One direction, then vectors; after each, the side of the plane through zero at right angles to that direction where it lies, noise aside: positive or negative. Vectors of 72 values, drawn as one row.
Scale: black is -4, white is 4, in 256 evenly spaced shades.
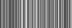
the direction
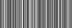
positive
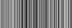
negative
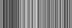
positive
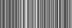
positive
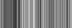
positive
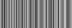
negative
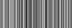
negative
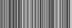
positive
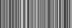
positive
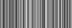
positive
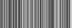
positive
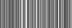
positive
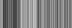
positive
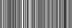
positive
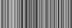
negative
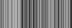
negative
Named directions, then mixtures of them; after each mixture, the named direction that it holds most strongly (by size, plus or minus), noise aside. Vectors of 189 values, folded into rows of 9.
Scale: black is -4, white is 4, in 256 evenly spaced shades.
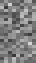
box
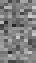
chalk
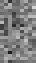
chalk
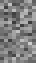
box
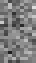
chalk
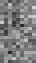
chalk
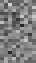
box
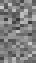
box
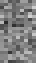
chalk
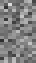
box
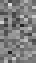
box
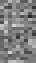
chalk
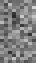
box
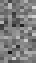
chalk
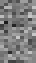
chalk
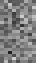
box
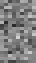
chalk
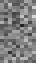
box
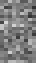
chalk
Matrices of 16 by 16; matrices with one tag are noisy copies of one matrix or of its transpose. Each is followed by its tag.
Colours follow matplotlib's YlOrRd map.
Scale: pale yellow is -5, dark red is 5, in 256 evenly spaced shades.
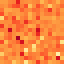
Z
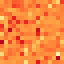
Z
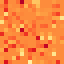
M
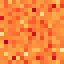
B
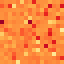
M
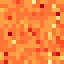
B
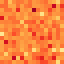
B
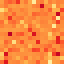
B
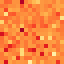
M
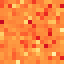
M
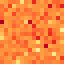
M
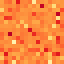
B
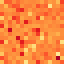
Z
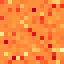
B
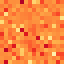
M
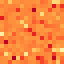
B
